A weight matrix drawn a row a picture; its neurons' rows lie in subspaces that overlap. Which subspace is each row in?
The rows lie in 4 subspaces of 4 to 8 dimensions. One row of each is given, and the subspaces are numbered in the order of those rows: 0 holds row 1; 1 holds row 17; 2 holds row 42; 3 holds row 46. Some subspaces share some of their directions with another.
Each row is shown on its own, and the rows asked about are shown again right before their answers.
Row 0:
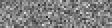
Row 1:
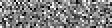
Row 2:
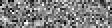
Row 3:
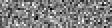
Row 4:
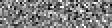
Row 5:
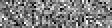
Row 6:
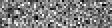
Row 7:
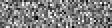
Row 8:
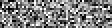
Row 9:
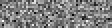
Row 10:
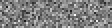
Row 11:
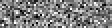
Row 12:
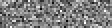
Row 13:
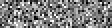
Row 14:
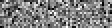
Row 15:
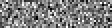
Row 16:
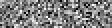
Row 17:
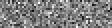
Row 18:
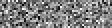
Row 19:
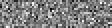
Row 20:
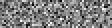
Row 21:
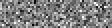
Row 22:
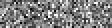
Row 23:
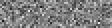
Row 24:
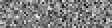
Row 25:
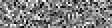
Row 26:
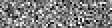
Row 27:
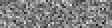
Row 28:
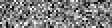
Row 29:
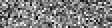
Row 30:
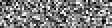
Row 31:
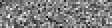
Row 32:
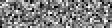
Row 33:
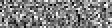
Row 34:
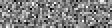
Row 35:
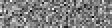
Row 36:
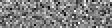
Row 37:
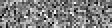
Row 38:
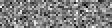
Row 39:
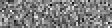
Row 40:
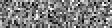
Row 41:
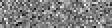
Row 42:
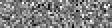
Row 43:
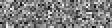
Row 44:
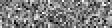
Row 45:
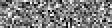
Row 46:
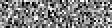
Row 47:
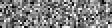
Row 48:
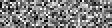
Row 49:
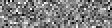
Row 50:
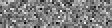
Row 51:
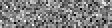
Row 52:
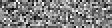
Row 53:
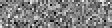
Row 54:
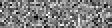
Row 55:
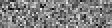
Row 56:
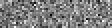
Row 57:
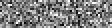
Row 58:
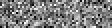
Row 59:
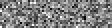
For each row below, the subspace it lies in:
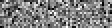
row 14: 1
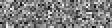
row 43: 2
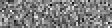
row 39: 1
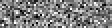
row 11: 2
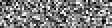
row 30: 0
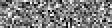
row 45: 1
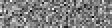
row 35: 1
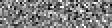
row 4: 3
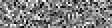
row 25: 2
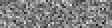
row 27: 2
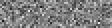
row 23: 2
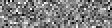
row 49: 1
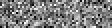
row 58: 1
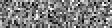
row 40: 0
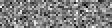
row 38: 3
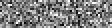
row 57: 1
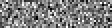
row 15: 3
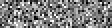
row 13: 3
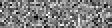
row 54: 1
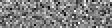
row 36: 0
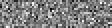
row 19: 0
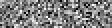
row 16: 0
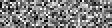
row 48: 1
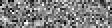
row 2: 1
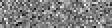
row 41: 0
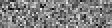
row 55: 2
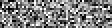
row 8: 1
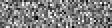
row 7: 3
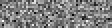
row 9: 2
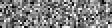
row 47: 1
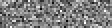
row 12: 2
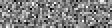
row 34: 0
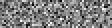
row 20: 1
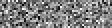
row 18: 1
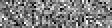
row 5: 1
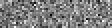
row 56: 1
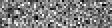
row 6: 2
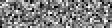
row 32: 2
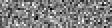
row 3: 0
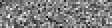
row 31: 0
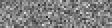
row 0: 0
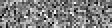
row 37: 3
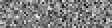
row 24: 2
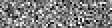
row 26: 2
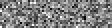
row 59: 1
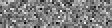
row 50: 2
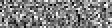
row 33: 1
